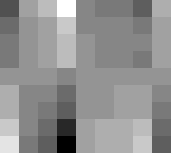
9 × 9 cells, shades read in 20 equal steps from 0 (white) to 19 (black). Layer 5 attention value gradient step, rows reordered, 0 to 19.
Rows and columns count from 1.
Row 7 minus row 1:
-7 2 5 12 -1 -2 -3 -5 4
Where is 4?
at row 2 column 4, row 8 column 1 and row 9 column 8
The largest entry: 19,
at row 9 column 4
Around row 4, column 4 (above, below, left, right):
5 9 7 8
